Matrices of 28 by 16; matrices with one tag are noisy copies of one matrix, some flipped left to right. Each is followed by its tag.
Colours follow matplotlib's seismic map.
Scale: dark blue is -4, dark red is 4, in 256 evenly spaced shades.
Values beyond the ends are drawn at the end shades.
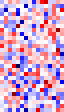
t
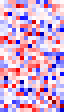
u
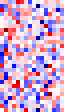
t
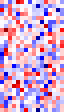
t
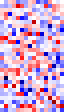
u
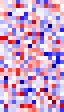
u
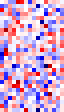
t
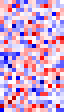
u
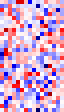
t
